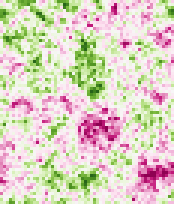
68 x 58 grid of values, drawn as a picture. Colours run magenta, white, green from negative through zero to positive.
Mirror symmetry: none. Ninth with the lowest average: bottom right. Odd rows or columns: none. Grain: blotchy. Histogram: bell-shaped.
